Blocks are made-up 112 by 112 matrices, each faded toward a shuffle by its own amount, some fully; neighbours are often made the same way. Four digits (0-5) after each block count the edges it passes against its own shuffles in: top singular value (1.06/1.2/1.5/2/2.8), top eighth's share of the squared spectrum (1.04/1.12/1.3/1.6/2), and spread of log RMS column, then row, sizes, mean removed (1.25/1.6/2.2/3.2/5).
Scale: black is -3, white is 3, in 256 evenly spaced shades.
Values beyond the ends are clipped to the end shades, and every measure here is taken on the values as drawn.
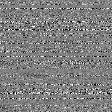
2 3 0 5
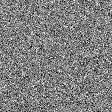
0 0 0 0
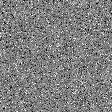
1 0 0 0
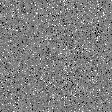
1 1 1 0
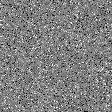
0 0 0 0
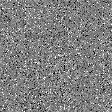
2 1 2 0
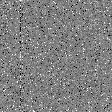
2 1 1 0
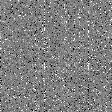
2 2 2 0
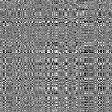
5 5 4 4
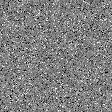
1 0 0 0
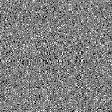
4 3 2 2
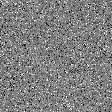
1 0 0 0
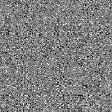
4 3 2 2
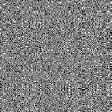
4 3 2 2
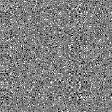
4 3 2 2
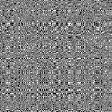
5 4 3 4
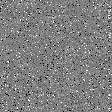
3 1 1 0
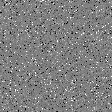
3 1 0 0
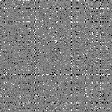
5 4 3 3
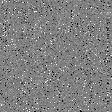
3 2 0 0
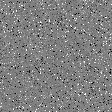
0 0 0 0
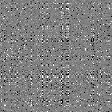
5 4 3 3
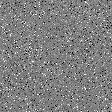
1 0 0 0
